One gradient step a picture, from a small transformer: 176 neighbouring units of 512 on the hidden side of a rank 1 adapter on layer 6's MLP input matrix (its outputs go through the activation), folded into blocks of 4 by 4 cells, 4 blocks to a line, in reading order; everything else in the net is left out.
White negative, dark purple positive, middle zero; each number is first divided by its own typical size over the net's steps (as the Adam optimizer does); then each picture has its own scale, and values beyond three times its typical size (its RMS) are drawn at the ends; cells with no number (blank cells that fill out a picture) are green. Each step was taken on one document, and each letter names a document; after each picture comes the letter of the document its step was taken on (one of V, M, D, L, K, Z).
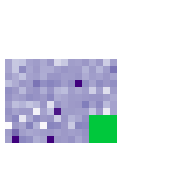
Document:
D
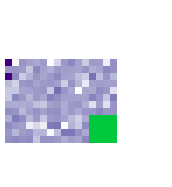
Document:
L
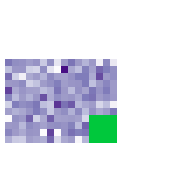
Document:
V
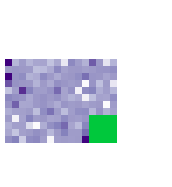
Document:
L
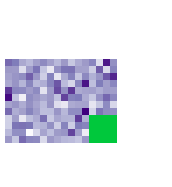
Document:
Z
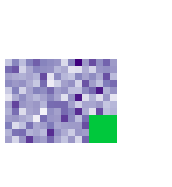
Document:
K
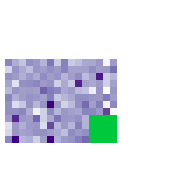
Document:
D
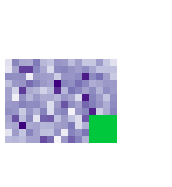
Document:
V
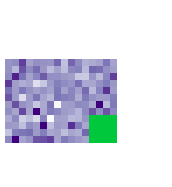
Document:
D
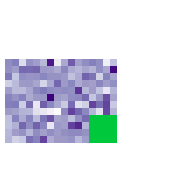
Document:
Z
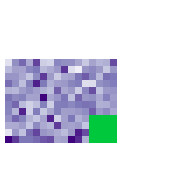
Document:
Z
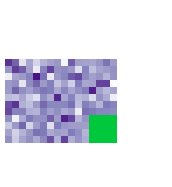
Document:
K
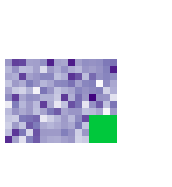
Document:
Z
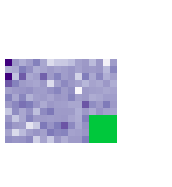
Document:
L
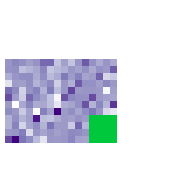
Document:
D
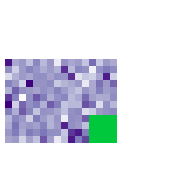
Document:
Z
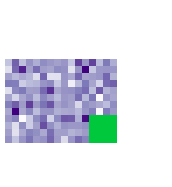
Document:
K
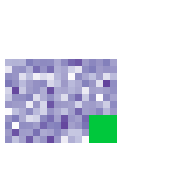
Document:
K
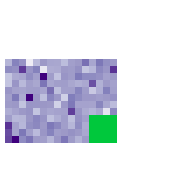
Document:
D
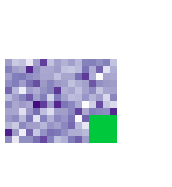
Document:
V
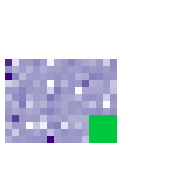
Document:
L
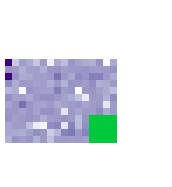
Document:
L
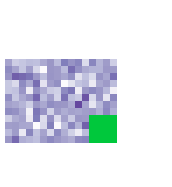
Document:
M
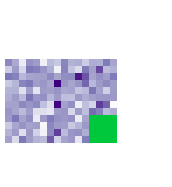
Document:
V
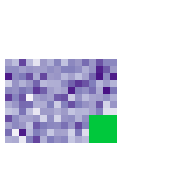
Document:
M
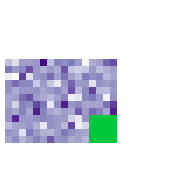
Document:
V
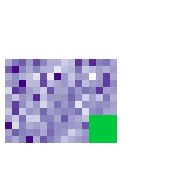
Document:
K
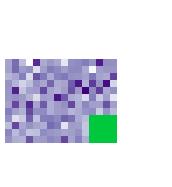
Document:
K
